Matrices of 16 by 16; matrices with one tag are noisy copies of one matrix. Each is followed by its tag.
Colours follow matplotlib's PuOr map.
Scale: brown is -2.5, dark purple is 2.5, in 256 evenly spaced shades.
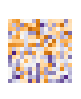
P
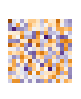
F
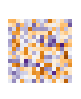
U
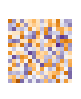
F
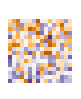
P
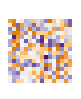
U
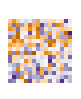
P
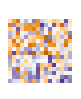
P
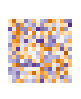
U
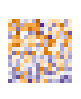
P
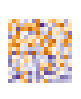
P
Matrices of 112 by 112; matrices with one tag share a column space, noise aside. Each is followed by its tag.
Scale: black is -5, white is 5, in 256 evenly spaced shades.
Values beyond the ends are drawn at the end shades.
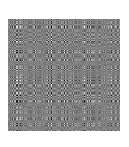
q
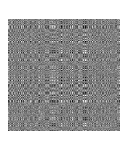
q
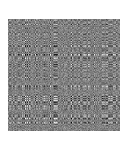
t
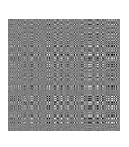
t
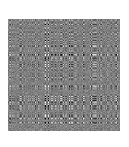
t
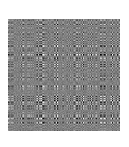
t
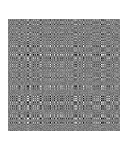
t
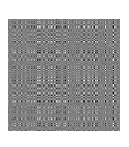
q
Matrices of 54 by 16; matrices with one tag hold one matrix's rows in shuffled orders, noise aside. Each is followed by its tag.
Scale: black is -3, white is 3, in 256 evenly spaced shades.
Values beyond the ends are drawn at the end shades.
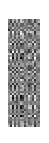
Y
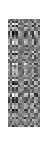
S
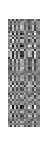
Y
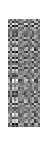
S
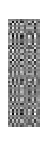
Y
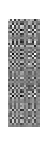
Y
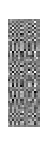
Y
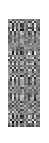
Y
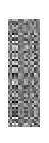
S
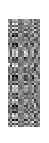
S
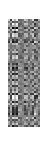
S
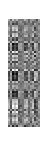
S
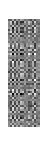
Y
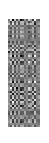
Y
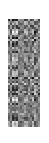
S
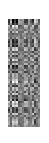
S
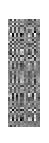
Y
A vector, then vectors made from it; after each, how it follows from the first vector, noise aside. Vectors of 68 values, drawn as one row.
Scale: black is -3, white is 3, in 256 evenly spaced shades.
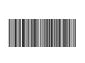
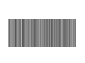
shrunk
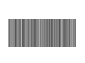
shrunk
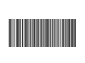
sign-scrambled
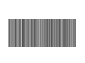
shrunk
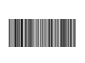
sign-scrambled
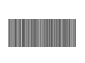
shrunk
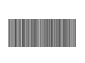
shrunk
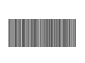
shrunk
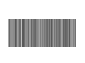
shrunk
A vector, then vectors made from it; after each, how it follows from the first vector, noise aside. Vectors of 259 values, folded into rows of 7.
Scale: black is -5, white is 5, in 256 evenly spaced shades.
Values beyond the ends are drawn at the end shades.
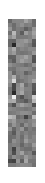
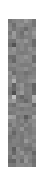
shrunk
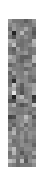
negated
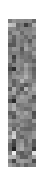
wrapped around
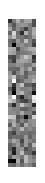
scaled up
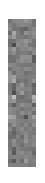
shrunk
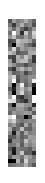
scaled up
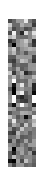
scaled up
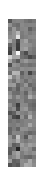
wrapped around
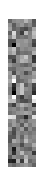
scaled up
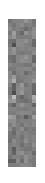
shrunk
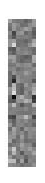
negated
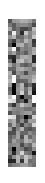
scaled up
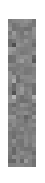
shrunk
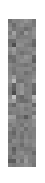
shrunk
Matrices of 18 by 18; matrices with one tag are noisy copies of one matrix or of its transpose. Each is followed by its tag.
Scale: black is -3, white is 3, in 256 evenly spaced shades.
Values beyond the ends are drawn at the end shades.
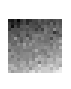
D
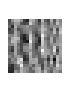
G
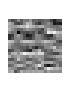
G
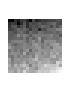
D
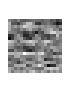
G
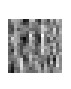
G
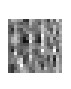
G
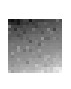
D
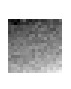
D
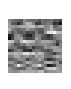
G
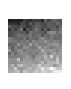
D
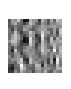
G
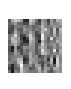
G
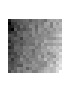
D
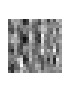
G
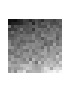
D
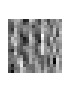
G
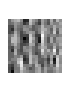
G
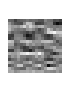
G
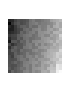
D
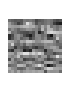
G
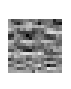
G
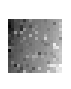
D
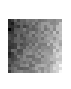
D
